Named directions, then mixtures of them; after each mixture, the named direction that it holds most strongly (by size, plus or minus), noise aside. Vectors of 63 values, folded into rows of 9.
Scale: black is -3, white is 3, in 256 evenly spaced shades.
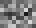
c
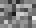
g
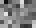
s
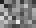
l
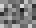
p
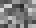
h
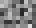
p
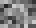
h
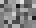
g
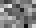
h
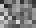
l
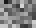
s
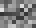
c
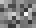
c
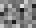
p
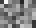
s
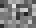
g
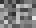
g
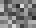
p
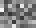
c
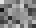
h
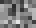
h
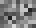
c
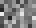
p
